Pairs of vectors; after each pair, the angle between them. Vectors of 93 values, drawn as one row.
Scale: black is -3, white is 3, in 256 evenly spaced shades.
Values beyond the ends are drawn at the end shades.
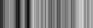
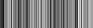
partly aligned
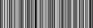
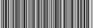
nearly opposite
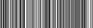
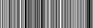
nearly opposite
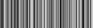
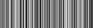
orthogonal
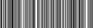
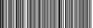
orthogonal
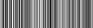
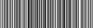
orthogonal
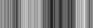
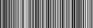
orthogonal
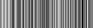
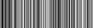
nearly opposite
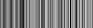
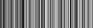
nearly parallel
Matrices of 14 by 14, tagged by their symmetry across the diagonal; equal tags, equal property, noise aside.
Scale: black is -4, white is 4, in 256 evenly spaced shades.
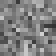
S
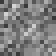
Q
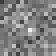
Q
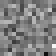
S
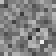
Q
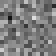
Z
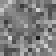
Q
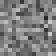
Z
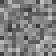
Q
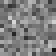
Z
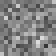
Q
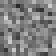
S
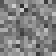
Z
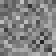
Q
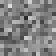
Z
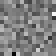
S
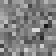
Z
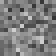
Z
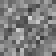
Q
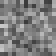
S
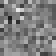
S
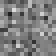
S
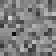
Z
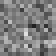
S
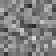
Z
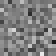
S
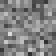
Z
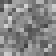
Q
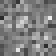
Q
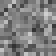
S
